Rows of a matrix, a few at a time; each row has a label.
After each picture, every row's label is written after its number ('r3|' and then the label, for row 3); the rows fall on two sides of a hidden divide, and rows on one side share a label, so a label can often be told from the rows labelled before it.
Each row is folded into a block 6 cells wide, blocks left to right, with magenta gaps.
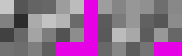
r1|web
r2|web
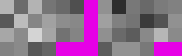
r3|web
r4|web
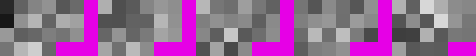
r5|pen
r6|web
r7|web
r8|web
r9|web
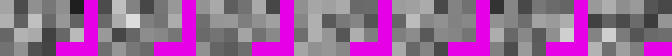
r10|web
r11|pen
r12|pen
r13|web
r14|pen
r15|pen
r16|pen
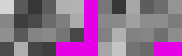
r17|web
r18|web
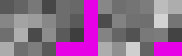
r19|pen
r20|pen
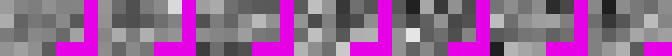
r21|web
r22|web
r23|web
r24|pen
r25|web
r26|web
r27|web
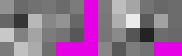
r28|web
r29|pen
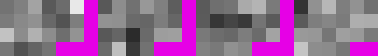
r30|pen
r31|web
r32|web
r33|pen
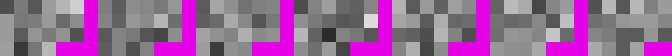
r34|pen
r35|web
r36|pen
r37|pen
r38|web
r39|pen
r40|pen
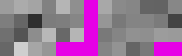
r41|web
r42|web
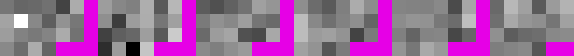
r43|pen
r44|web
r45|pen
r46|web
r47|pen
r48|pen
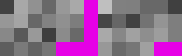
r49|pen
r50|web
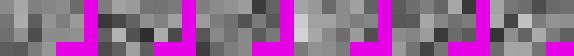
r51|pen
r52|pen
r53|web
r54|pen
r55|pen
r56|web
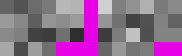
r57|pen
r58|web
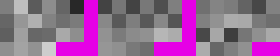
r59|pen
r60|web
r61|pen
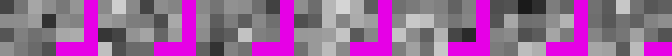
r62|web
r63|pen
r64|web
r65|web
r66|pen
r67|pen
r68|web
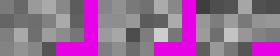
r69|web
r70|pen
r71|web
